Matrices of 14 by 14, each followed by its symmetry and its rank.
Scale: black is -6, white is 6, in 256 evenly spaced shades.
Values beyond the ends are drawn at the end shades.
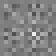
symmetric, rank three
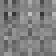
neither, rank two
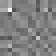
symmetric, rank three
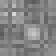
symmetric, rank three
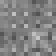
symmetric, rank three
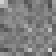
symmetric, rank three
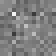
symmetric, rank three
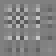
symmetric, rank one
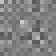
symmetric, rank three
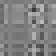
neither, rank two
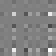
symmetric, rank one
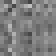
neither, rank two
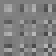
symmetric, rank one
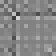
symmetric, rank three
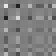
symmetric, rank one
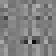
neither, rank two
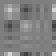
symmetric, rank one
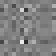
neither, rank two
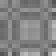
symmetric, rank one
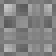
symmetric, rank one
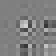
symmetric, rank one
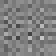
neither, rank two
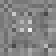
symmetric, rank three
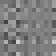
neither, rank two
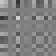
symmetric, rank one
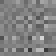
neither, rank two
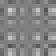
symmetric, rank one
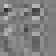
neither, rank two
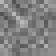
symmetric, rank three
